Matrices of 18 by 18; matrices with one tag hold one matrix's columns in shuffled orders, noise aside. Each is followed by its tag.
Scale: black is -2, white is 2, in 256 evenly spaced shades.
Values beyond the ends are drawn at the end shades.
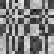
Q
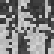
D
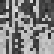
D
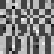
Q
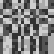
Q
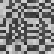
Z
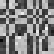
Q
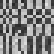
Q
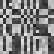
Q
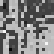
D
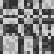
Q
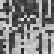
D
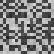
Z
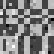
Q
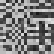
Z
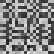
Z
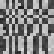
Q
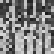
D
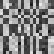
Q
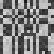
Q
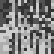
D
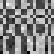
Q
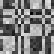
Q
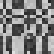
Q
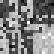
D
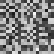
Z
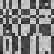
Q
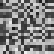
Z
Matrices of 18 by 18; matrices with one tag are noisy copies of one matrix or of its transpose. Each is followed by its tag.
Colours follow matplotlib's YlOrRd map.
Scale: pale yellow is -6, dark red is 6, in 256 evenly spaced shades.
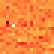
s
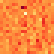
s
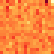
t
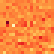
s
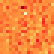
s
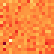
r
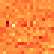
s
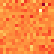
r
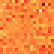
r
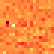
s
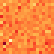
r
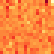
t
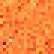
r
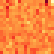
t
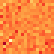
r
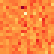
s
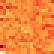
t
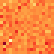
r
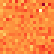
r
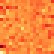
t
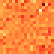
r
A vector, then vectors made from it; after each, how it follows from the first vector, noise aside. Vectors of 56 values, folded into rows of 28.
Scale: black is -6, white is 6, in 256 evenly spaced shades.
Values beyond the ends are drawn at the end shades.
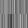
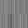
shrunk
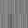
shrunk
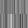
negated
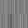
shrunk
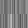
negated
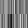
scaled up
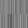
shrunk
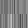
negated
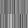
negated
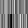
scaled up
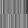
wrapped around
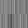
shrunk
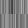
wrapped around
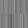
shrunk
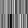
scaled up
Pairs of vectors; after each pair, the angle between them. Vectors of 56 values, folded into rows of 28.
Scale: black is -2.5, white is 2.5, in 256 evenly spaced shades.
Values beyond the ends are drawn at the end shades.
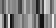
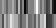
partly opposed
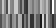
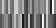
nearly parallel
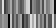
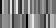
partly aligned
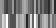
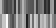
nearly parallel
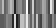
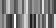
partly aligned
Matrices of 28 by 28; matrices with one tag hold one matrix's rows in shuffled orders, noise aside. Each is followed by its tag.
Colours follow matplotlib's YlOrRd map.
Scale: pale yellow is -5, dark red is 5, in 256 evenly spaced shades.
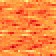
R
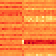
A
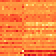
A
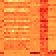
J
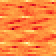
R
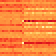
A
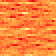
R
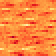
R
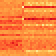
A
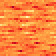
R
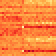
A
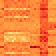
J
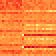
A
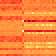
A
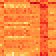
J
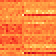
A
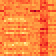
J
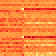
A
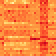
J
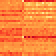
A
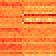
A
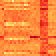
J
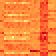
J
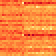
A
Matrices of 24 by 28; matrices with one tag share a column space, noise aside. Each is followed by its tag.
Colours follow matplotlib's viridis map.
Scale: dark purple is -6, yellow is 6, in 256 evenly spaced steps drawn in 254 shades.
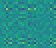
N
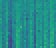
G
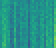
G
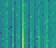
G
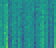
G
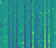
G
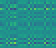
N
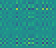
N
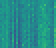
G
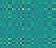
N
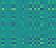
N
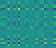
N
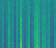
G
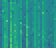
G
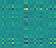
N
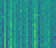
G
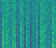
G
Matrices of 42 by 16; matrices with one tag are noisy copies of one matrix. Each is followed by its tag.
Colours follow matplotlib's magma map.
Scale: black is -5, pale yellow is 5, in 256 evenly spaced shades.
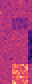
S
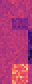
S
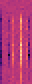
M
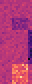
S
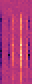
M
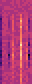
M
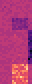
S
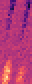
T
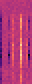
M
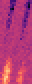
T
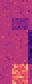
S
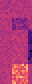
S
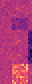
S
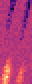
T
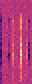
M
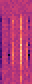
M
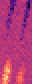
T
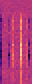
M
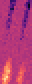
T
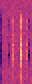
M
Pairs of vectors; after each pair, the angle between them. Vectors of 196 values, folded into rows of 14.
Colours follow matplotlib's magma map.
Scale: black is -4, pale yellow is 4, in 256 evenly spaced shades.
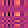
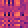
nearly parallel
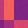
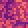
partly opposed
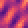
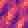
nearly parallel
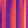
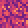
orthogonal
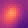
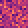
orthogonal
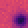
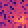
partly opposed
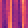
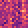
partly aligned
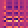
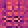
nearly opposite
